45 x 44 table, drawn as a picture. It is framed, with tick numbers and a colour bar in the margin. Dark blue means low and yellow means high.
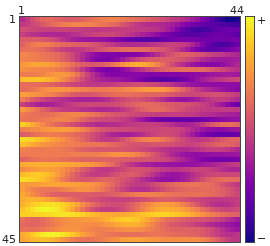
Ninth with the lowest average: top right. Histogram: bell-shaped. Grain: streaks across. Roughest part: top middle. Slope: up to the bottom left. Ninth with the highest average: bottom left. Mirror symmetry: none.
